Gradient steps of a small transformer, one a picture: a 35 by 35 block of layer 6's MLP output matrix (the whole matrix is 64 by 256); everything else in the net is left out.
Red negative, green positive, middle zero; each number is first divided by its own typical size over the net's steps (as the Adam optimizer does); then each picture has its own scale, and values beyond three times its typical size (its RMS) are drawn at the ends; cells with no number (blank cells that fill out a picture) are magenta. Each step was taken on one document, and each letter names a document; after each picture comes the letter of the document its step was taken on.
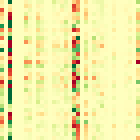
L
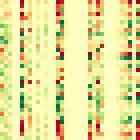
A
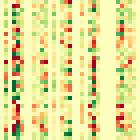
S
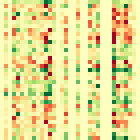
S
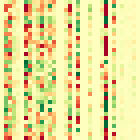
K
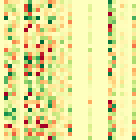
K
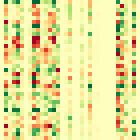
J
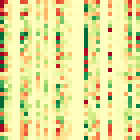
A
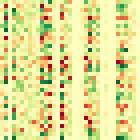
S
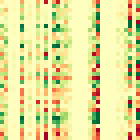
A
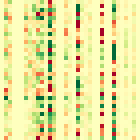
K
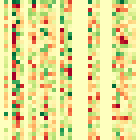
S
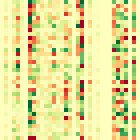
J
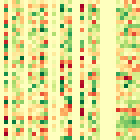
S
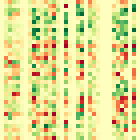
J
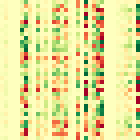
A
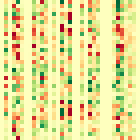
S
